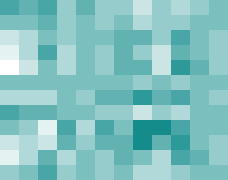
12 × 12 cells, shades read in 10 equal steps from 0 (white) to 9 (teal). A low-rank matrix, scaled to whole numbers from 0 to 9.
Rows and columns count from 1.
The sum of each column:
42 48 60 53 57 57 64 61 52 68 61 54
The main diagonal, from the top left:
7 5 5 3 5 5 6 2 9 8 6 5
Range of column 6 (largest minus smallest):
3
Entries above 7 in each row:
0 0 0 0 1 0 1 0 2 2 0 0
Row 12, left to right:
4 5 7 4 5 4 5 3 3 4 5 5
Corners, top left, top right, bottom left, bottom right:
7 5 4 5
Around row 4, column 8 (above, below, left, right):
6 6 6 2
